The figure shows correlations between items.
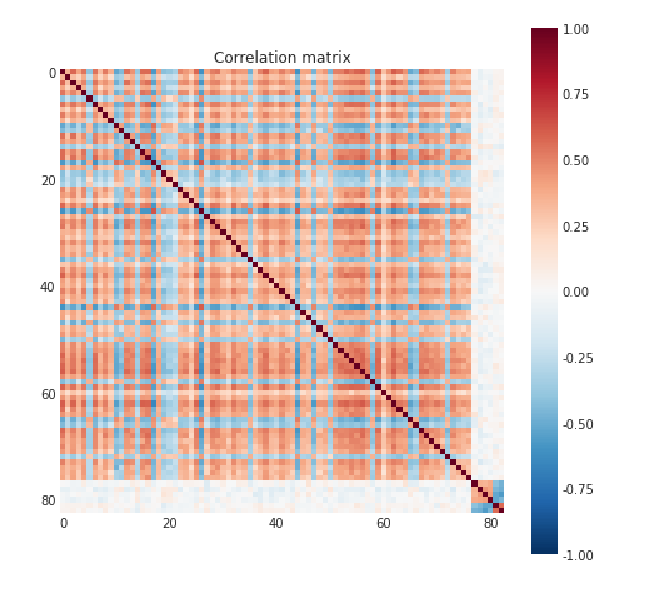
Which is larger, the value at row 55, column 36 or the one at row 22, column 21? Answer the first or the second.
the first
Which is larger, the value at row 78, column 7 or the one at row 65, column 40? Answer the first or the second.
the first
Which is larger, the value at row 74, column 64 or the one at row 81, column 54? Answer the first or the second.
the first
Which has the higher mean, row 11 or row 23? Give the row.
23
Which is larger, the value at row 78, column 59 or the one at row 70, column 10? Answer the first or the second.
the first
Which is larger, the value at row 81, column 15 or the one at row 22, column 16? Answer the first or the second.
the second
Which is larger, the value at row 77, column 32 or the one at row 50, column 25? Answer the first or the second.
the first
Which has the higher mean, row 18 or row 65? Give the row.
18
